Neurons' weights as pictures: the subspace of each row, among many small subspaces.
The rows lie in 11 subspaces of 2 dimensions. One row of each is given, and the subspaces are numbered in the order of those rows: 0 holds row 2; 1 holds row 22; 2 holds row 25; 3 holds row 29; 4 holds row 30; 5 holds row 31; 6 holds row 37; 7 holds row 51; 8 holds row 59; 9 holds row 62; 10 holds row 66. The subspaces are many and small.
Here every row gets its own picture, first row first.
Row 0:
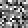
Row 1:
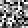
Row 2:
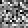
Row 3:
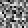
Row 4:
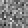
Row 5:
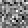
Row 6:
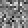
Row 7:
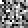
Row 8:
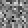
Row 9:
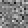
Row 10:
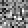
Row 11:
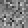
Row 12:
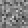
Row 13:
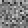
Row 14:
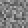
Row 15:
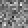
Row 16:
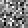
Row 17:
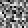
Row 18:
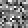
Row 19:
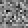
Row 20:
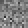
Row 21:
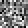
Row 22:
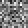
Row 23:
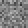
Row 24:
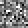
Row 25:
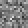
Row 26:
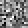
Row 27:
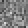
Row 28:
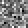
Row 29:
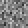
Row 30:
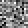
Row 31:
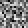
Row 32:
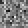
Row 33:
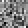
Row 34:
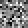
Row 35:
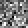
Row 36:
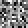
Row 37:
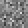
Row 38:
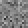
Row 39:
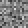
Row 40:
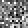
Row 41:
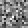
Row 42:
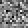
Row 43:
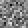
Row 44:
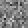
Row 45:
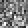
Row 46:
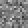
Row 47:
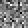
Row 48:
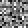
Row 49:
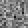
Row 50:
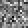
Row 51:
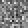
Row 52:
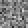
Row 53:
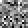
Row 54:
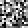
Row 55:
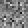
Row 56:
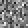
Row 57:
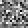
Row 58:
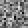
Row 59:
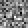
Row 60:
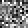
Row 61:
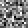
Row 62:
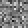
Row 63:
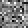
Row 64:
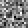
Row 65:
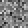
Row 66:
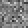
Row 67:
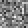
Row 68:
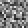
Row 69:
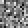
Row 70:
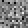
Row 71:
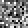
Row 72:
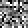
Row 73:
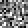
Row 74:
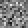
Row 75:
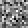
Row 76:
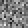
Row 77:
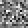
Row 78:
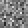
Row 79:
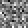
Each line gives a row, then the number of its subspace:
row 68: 5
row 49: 10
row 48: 9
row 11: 6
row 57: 0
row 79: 5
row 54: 4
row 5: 4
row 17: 5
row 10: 8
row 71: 7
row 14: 5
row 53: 3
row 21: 1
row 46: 2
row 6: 9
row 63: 10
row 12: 4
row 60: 0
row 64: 8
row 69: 7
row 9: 4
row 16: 6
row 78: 6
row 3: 5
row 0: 2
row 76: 3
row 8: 8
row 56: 3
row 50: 10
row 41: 4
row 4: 3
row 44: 9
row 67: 10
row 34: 2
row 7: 7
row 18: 2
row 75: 4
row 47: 6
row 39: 9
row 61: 8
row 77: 0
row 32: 7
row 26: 4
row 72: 9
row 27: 1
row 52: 8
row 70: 7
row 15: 1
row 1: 10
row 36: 8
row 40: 7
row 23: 1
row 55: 6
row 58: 10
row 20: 3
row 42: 0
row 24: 0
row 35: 1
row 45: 1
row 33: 1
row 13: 0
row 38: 3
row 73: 9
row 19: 0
